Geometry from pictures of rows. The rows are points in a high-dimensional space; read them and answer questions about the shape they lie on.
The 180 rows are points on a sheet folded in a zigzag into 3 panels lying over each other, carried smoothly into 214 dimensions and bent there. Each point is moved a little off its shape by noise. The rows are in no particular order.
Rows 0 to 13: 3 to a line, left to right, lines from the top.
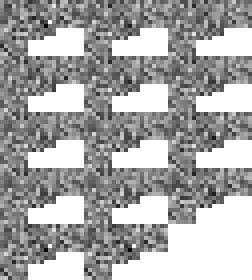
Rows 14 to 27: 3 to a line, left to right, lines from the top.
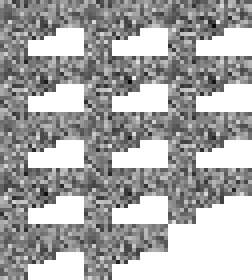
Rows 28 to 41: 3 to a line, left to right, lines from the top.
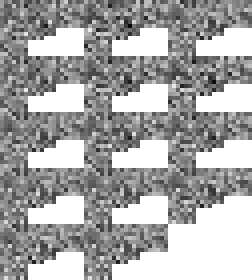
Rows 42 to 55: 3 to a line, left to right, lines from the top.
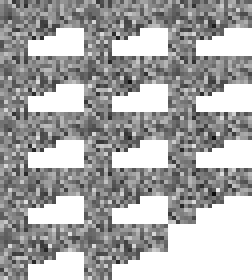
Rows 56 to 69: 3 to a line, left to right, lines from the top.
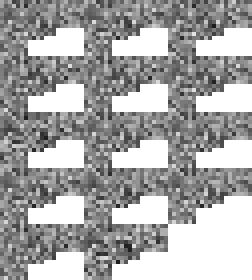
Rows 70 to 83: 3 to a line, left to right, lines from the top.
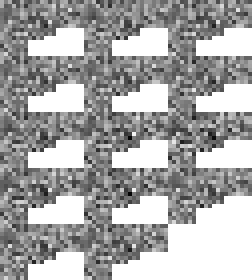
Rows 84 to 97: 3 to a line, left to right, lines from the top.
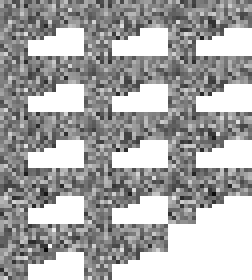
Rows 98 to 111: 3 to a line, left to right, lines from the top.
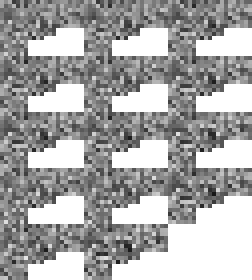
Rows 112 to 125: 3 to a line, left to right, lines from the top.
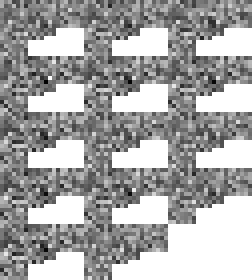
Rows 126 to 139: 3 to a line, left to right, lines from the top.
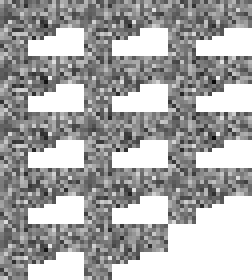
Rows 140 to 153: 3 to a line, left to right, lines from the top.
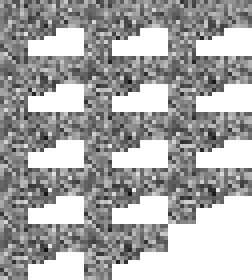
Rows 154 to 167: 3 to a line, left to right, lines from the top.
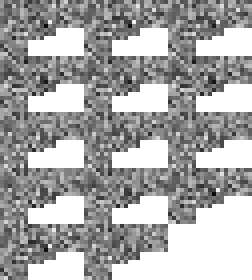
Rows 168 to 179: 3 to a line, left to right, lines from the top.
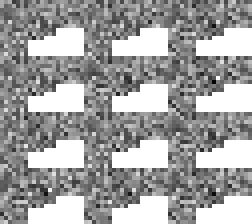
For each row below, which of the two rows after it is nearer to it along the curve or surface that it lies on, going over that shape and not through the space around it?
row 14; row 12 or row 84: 84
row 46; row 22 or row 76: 76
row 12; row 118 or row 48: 118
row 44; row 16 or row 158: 16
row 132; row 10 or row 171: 171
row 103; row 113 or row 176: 176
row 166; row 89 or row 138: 138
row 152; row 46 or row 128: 128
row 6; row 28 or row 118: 28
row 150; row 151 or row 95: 151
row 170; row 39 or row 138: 138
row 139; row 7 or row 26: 26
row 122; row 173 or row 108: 173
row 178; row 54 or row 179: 179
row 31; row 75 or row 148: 75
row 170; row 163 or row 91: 91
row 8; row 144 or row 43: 144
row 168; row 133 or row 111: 111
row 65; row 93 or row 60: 60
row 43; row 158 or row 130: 130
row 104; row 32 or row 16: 16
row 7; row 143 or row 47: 143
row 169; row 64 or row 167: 64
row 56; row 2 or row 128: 2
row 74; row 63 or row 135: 135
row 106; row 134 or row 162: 162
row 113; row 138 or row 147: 147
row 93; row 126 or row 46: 46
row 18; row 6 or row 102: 102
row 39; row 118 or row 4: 118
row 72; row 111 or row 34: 111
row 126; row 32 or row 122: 122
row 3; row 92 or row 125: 125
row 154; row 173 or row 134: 134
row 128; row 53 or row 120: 120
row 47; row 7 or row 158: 158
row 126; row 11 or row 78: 78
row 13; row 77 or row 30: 77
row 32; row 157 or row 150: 157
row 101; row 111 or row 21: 21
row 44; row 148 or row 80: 148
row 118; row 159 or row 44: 44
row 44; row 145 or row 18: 18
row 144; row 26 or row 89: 89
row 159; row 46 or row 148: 46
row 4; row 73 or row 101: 101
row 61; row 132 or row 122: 122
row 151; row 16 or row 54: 54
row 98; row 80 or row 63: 63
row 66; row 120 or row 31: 31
